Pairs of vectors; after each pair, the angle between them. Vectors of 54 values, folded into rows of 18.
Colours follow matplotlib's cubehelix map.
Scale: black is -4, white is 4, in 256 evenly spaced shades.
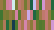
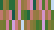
partly opposed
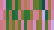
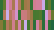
nearly opposite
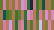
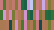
nearly opposite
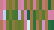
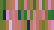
nearly opposite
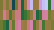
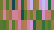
nearly parallel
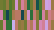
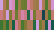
partly opposed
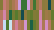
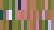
partly opposed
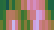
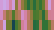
nearly opposite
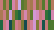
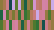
partly aligned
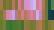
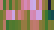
nearly parallel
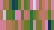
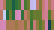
nearly parallel
